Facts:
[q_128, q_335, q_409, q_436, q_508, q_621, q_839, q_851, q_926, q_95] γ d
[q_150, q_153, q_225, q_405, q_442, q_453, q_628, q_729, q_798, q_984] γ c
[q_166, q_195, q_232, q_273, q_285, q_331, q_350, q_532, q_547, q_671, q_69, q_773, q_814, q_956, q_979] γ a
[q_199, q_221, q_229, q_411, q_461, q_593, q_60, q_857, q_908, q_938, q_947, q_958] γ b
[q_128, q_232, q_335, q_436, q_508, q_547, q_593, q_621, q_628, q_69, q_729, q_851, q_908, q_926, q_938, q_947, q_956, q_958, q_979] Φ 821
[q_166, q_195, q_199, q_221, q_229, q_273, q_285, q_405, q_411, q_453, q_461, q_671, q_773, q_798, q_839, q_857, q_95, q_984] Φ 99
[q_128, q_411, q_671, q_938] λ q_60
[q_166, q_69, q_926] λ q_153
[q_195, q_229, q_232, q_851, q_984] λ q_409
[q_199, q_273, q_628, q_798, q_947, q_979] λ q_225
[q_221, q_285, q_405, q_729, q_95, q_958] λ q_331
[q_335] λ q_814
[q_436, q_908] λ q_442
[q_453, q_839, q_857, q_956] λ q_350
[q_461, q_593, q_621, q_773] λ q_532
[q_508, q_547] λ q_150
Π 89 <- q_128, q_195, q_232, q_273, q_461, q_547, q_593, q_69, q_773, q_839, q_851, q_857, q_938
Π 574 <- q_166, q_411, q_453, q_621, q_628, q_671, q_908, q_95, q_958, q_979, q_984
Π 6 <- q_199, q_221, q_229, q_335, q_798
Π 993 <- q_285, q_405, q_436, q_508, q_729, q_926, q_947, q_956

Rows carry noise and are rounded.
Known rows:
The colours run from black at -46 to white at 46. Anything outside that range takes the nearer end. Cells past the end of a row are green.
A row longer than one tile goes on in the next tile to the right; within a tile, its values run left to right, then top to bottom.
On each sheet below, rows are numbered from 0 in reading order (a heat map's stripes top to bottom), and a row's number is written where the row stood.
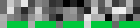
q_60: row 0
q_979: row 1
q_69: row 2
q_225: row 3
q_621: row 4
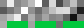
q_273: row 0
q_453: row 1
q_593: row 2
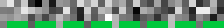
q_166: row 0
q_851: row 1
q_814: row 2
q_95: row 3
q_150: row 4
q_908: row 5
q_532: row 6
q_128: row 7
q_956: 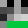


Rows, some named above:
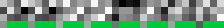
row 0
q_331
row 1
q_331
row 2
q_273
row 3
q_273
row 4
q_69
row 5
q_409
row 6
q_947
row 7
q_95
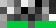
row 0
q_331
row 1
q_729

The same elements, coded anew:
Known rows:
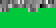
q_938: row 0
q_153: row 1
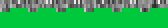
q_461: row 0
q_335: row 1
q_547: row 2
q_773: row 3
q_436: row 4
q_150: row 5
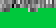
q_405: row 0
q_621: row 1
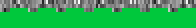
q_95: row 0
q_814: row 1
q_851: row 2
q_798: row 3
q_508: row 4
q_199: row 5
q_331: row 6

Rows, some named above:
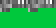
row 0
q_547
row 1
q_232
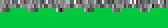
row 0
q_229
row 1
q_221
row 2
q_409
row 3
q_195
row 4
q_729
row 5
q_926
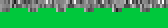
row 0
q_273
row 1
q_335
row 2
q_225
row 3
q_195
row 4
q_331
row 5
q_958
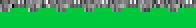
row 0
q_69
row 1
q_60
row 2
q_956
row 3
q_335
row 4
q_956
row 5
q_285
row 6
q_628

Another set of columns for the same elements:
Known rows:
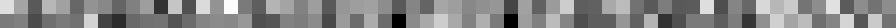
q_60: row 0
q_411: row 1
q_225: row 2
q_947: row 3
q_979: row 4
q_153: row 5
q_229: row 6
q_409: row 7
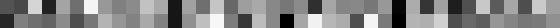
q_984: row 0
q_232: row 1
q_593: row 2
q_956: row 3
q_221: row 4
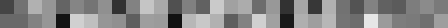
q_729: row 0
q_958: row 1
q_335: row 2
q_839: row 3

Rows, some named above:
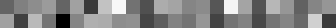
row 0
q_69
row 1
q_225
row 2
q_60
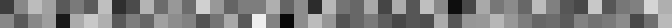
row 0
q_958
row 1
q_285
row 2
q_926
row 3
q_199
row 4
q_95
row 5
q_195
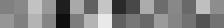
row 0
q_232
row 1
q_285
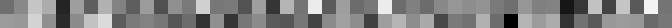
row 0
q_851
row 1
q_273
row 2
q_798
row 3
q_331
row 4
q_628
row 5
q_405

